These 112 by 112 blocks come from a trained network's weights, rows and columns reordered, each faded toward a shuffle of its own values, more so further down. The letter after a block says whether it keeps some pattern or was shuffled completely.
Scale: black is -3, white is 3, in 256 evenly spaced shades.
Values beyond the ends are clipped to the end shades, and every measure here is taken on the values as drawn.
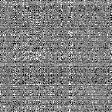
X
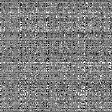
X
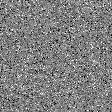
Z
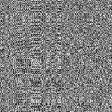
X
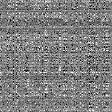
X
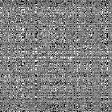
X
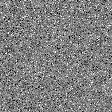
Z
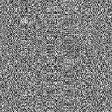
X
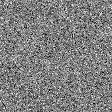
Z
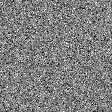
Z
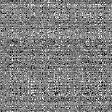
X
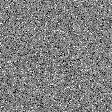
Z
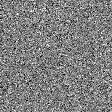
Z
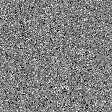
Z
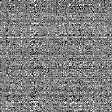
X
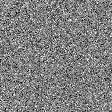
Z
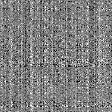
X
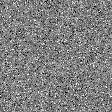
Z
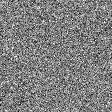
Z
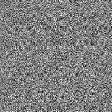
X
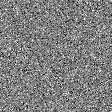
Z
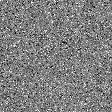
Z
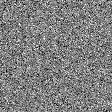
Z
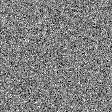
Z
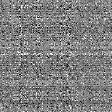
X
